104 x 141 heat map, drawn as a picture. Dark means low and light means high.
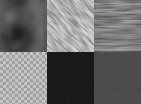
It is made of 2 by 3 panels. Panel 1,1: low, smooth. Panel 1,2: high, slanting down to the right. Panel 1,3: middling, streaked across. Panel 2,1: high, checkered. Panel 2,2: very low, flat. Panel 2,3: low, flat.
